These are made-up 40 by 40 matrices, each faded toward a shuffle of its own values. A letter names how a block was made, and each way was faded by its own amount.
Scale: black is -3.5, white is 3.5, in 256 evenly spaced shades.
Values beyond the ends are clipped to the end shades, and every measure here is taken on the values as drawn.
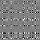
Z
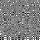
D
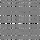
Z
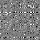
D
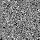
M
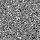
M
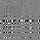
Z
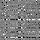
D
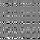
Z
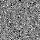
M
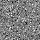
M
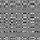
Z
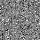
M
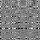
Z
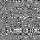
D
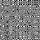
D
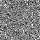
M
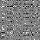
D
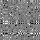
D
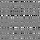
Z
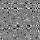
D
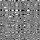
D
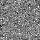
M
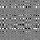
Z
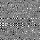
D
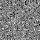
M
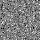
M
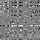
D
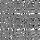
D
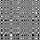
Z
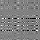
Z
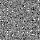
M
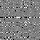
D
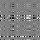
Z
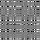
Z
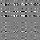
Z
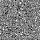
M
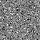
M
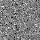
M
